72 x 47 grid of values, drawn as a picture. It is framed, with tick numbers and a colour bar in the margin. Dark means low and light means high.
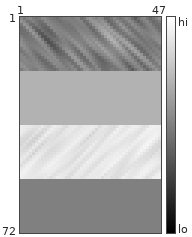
It is made of 4 by 1 panels. Panel 1,1: middling, slanting down to the right. Panel 2,1: high, flat. Panel 3,1: very high, slanting up to the right, faint in contrast. Panel 4,1: middling, flat.
